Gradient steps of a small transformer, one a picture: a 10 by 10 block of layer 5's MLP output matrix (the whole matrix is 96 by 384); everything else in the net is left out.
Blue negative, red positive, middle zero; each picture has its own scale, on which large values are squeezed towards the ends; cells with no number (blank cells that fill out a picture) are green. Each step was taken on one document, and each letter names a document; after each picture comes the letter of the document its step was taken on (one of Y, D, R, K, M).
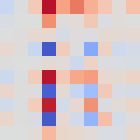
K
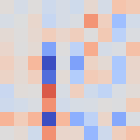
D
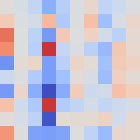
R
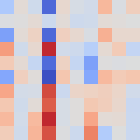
R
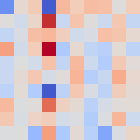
R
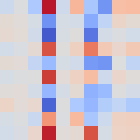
K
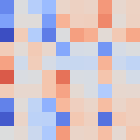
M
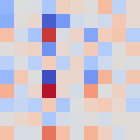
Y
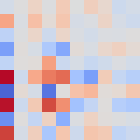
M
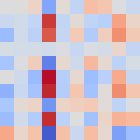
Y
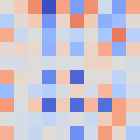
Y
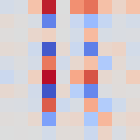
K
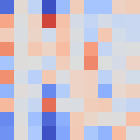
R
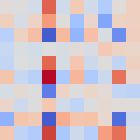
Y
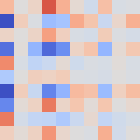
M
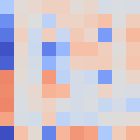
M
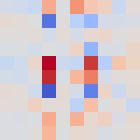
K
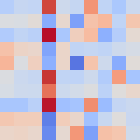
D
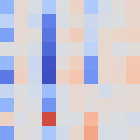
R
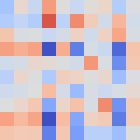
D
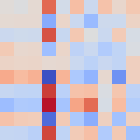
D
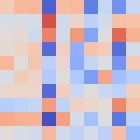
D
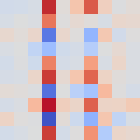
K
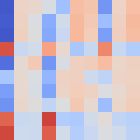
M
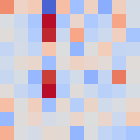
Y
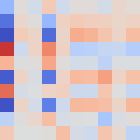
M
